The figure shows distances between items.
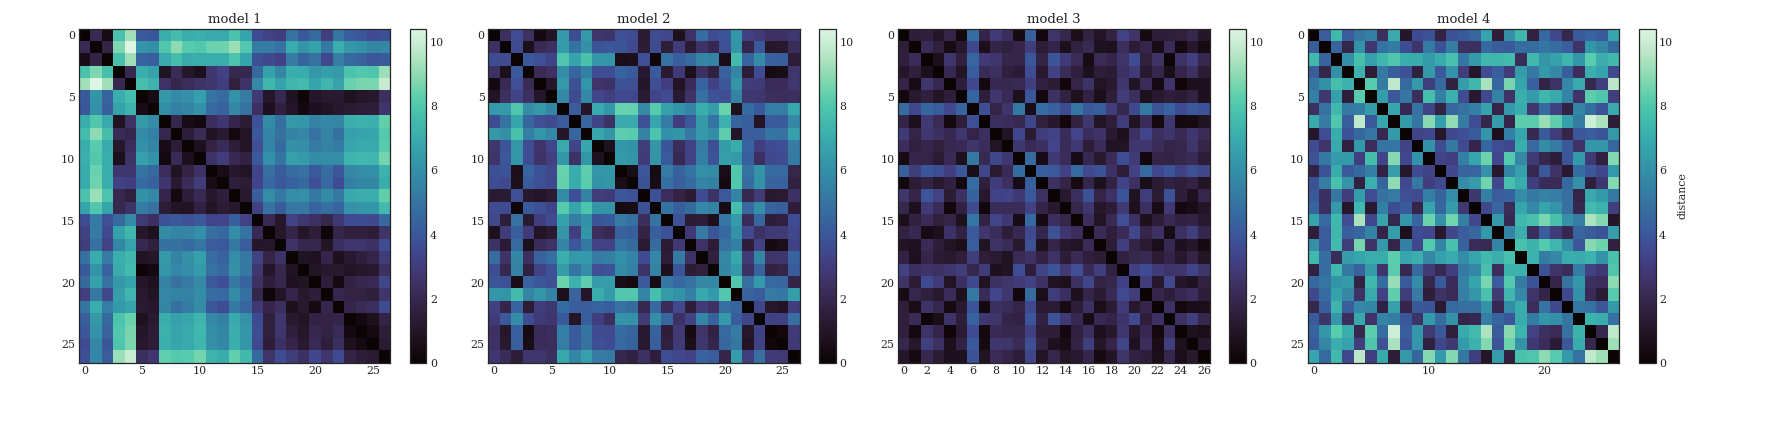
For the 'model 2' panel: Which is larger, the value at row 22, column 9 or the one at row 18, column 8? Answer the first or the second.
the second
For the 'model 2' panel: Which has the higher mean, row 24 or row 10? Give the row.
10
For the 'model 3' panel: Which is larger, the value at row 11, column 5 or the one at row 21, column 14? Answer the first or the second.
the first
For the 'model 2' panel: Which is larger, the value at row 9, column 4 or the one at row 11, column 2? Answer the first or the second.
the first
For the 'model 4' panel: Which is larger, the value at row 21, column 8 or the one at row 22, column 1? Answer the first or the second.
the second
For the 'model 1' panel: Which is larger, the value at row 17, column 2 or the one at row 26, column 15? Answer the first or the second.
the second
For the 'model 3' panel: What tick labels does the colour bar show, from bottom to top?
0, 2, 4, 6, 8, 10
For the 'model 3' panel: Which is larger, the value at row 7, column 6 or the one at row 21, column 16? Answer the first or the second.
the first
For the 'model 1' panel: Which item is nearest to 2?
0
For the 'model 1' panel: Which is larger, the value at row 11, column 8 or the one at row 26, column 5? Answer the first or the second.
the second
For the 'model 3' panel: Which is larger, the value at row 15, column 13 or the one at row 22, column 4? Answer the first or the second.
the first
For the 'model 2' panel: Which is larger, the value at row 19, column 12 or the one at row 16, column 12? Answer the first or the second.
the first
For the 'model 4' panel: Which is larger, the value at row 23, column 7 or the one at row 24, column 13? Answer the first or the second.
the second
